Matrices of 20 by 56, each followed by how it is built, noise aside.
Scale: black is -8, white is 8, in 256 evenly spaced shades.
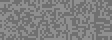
noise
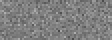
noise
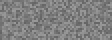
noise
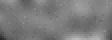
smooth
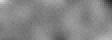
smooth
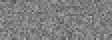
noise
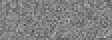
noise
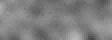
smooth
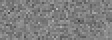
noise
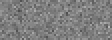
noise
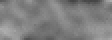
smooth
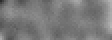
smooth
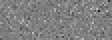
noise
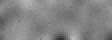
smooth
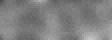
smooth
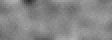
smooth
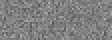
noise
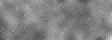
smooth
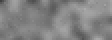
smooth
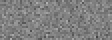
noise
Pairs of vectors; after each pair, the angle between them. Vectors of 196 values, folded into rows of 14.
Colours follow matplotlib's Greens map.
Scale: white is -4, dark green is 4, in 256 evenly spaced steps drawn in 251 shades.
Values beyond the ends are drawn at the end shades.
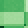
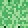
orthogonal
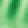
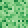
orthogonal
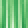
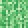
partly aligned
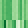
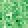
partly opposed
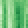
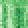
nearly parallel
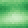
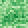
partly opposed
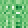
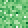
partly opposed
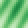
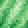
nearly opposite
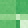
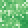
partly opposed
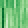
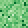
orthogonal
